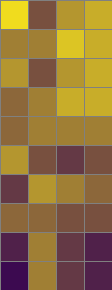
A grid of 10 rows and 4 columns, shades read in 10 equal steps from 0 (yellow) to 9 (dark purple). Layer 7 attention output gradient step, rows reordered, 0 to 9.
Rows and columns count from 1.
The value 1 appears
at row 2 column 3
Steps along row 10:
down up up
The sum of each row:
11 11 14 13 17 22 19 22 27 28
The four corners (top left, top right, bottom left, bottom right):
0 2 9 8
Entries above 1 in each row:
3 3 4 4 4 4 4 4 4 4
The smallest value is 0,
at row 1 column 1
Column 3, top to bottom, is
3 1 3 2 4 7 4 6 7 7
